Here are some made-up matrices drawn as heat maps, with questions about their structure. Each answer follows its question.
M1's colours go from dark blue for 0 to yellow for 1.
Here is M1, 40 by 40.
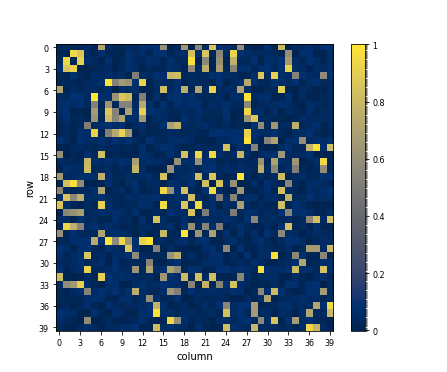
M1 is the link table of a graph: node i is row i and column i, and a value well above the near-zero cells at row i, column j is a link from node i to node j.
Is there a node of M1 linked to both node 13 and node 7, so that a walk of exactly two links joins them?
yes
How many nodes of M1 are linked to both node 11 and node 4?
5
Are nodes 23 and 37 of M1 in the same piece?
no
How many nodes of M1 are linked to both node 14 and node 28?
4
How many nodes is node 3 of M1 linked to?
7
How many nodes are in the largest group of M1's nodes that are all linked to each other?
8
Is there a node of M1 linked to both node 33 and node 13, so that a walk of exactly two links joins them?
no
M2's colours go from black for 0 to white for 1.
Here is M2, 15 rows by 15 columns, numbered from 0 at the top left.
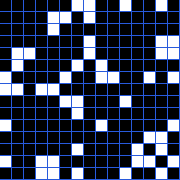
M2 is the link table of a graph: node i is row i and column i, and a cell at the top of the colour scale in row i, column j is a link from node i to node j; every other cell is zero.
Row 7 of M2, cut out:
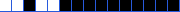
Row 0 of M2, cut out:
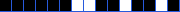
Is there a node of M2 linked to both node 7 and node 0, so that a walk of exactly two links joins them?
no
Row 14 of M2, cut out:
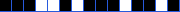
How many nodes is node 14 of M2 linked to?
5
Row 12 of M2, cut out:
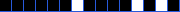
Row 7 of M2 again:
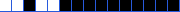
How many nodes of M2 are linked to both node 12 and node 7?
0
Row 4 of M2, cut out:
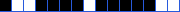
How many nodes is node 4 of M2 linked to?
5
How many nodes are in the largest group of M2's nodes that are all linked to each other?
3
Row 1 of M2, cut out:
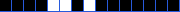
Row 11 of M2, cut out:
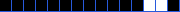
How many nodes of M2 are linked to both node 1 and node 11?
0
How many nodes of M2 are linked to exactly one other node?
2
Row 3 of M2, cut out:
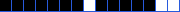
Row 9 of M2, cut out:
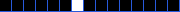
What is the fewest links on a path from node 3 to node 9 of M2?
3
